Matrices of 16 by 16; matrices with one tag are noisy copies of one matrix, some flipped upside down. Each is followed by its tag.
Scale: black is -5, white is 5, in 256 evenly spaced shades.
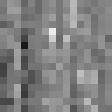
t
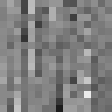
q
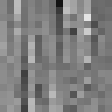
q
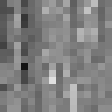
t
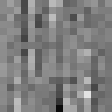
q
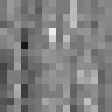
t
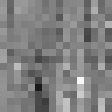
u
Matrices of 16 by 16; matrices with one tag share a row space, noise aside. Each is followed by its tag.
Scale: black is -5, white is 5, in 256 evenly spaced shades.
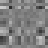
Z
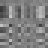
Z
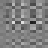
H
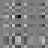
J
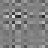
J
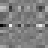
Z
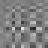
H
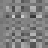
H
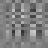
H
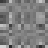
Z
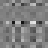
H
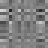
Z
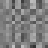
H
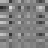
Z
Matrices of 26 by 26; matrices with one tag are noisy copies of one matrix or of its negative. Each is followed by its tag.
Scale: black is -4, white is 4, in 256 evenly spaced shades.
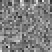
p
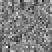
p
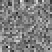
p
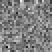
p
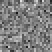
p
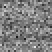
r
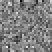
p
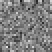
p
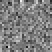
p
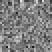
p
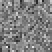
p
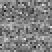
r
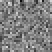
p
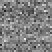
r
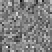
p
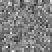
p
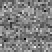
r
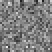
p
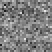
r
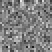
p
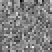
p
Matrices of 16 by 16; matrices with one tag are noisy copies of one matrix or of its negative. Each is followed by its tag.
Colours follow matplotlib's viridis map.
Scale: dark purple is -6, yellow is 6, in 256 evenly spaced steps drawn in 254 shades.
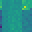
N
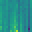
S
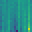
S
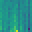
S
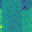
N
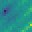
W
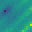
W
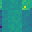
N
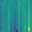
S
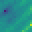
W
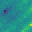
W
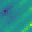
W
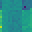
N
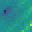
W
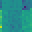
N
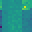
N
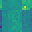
N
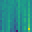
S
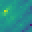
W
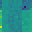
N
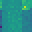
N
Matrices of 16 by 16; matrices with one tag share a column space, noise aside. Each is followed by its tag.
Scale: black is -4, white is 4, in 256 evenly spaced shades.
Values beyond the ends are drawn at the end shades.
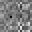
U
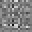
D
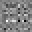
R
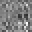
U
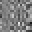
U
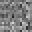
U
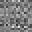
D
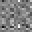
D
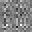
D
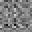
D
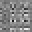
R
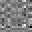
D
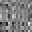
U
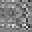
D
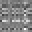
R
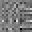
R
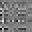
R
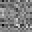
D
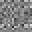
D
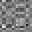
D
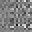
D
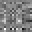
R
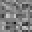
U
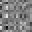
U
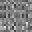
U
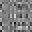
U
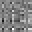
R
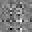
R
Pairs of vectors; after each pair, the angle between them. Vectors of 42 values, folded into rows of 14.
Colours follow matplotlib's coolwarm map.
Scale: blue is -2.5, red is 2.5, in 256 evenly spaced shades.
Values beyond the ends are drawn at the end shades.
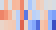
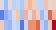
nearly opposite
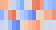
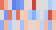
partly aligned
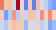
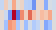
partly aligned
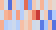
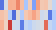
orthogonal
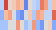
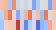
partly aligned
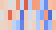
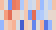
partly aligned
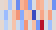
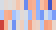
partly opposed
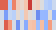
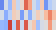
orthogonal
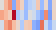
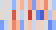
partly aligned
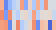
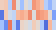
partly opposed
